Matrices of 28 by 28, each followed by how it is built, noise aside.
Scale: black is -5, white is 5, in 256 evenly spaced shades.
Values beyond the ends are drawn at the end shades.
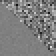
upper triangular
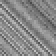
Toeplitz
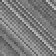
Toeplitz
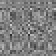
low rank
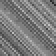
Toeplitz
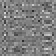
low rank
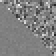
upper triangular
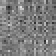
low rank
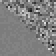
upper triangular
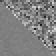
upper triangular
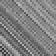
Toeplitz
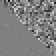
upper triangular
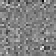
low rank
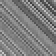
Toeplitz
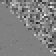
upper triangular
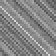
Toeplitz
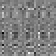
low rank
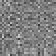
low rank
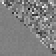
upper triangular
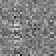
low rank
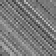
Toeplitz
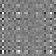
low rank
